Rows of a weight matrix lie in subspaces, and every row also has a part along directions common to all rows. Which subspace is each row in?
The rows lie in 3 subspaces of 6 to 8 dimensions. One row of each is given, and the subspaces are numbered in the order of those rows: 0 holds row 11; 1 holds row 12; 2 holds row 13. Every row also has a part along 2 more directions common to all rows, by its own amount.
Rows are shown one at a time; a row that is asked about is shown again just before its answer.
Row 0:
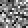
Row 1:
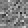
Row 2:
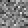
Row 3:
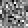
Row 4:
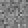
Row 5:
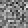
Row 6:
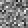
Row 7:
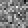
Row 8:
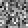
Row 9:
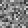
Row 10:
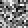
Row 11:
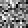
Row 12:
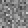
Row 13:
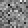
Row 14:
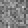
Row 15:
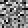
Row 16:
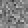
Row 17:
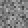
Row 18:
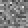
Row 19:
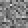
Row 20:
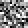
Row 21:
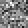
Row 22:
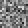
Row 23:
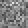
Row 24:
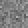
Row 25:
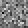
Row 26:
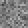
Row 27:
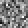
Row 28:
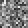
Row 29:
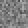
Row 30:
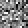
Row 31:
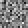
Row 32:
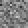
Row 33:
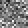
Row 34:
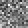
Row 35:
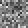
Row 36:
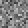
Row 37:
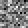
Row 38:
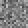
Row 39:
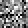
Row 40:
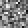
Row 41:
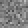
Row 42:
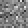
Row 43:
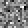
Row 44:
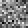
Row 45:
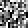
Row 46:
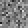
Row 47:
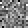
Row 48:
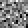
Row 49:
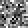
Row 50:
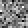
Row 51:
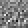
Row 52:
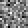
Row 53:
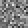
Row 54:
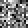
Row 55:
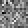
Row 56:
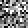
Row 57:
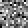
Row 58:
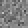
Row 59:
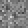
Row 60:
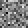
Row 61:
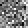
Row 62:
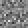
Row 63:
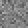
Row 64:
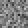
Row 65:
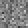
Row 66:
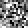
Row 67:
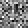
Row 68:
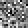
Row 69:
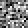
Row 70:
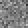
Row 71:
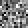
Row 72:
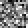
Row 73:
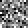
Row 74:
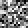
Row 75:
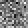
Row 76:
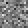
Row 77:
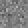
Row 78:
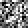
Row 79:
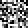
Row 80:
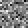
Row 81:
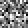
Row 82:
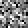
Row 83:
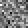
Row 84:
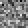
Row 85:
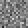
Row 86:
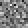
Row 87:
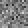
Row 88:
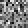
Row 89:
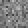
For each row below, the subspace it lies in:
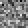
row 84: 0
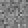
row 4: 1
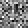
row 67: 0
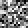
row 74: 2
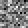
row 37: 2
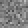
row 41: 2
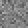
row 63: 0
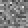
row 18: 2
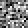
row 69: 0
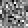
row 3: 0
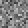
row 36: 0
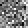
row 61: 2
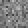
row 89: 1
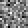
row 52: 2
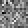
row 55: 0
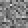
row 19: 2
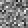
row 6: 1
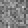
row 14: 0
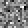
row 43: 1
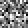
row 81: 0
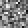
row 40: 0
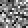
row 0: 2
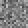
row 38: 0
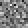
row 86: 2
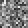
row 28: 1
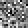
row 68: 2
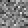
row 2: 2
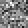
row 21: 0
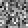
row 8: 0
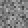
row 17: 1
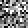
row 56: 1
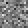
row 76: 1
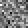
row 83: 2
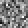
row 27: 1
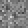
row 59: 0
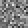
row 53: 2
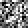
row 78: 1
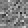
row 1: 2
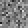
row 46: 1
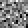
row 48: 0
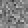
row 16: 0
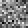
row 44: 2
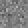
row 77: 1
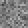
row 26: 1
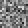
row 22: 1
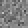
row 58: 1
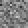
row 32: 2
